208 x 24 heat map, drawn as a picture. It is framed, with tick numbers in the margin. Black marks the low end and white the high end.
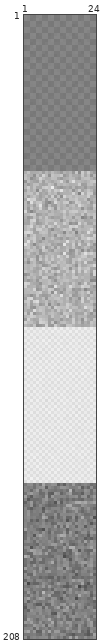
It is made of 4 by 1 panels. Panel 1,1: middling, checkered, faint in contrast. Panel 2,1: high, fine-grained. Panel 3,1: very high, checkered, faint in contrast. Panel 4,1: middling, fine-grained.
